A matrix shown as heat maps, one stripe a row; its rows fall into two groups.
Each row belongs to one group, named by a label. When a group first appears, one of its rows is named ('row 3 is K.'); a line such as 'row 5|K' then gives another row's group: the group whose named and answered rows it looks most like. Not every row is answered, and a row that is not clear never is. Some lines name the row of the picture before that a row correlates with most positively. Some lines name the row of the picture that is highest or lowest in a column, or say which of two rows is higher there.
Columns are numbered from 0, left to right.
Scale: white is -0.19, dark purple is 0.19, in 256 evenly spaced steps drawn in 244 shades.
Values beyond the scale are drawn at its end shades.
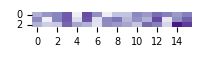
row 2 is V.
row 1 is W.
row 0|W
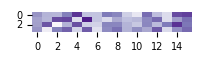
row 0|V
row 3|W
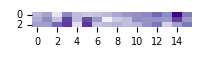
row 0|V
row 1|W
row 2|W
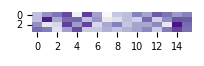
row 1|V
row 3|V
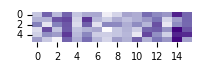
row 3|V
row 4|V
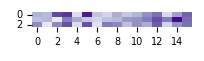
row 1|V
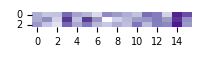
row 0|V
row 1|W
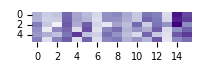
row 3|W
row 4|V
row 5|W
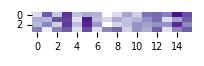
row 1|W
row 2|W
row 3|W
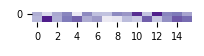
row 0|W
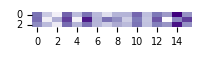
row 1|W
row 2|W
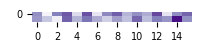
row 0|W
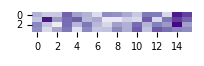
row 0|V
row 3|W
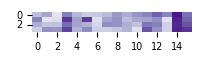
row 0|V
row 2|V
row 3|V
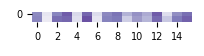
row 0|W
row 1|W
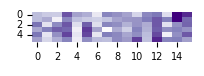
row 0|V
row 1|V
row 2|W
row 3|W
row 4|W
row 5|W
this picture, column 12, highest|5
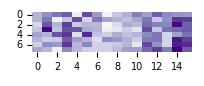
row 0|W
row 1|V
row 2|V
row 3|V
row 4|W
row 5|V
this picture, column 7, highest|5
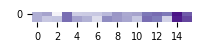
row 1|V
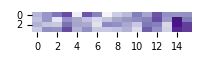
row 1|V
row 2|V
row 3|V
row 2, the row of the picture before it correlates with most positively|1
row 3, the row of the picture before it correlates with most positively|1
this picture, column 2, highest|0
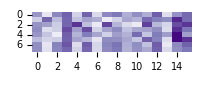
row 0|W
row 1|V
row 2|V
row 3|W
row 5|V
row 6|W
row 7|W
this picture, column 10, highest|4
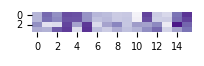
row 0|V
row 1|V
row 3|W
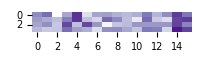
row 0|V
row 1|V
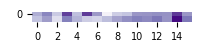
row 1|V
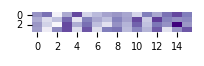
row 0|V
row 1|W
